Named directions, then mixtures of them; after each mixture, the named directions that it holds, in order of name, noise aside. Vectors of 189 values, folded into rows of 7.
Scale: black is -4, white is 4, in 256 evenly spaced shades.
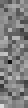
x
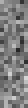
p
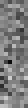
p, x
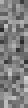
p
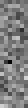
p, x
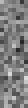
p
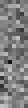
p, x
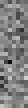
p, x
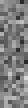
p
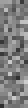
p, x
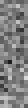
p, x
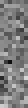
p, x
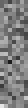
x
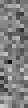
p, x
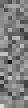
x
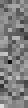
x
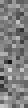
p, x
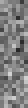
p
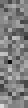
x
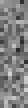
p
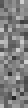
p, x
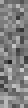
p, x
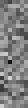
x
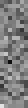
x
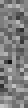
p, x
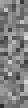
p, x
